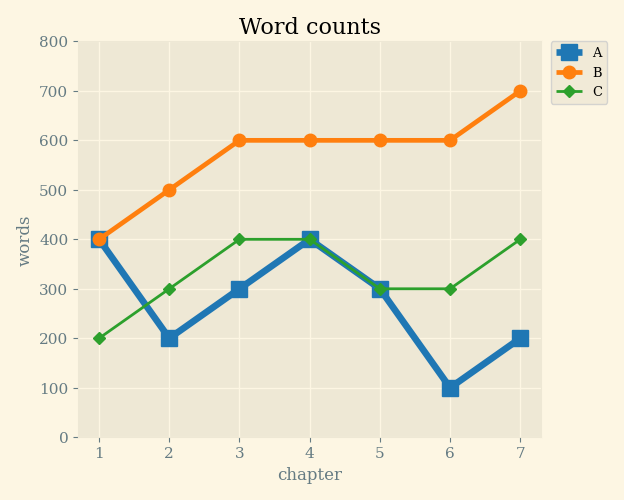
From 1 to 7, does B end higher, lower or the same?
higher
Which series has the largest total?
B
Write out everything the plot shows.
Title: Word counts
x-axis: chapter, ticks 1 2 3 4 5 6 7
y-axis: words, ticks 0 100 200 300 400 500 600 700 800
Legend: A, B, C
Values:
A: 400 200 300 400 300 100 200
B: 400 500 600 600 600 600 700
C: 200 300 400 400 300 300 400
